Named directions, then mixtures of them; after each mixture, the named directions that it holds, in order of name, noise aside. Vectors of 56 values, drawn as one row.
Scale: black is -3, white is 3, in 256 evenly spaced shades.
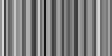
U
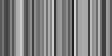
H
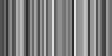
H, U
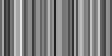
H, U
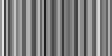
U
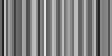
U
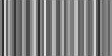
U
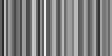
U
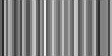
U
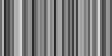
H, U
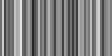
H, U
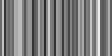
H, U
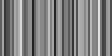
H, U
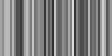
H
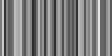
H, U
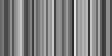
H
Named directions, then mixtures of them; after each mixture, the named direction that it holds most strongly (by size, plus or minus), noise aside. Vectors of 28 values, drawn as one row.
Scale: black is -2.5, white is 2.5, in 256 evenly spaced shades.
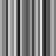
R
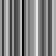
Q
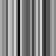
R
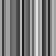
Q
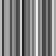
Q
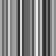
R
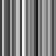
Q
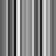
R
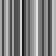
Q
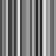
R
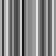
Q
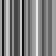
Q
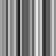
R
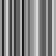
Q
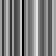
Q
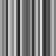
R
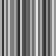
R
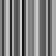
Q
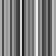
Q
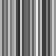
R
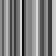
Q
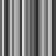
Q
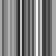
R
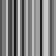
R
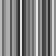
Q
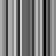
R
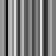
R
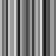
R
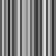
R
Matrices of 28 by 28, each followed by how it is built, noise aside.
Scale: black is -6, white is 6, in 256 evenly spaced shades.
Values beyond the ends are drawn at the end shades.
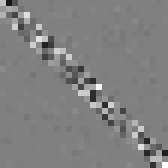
banded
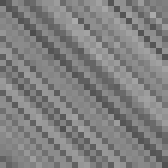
Toeplitz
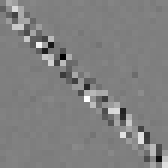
banded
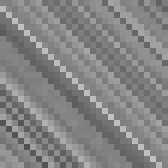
Toeplitz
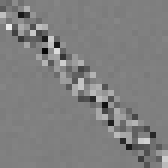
banded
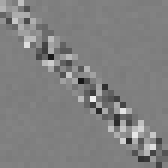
banded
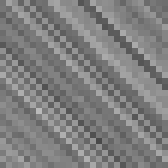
Toeplitz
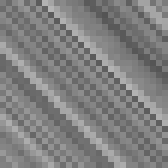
Toeplitz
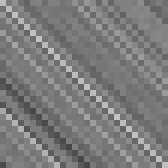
Toeplitz
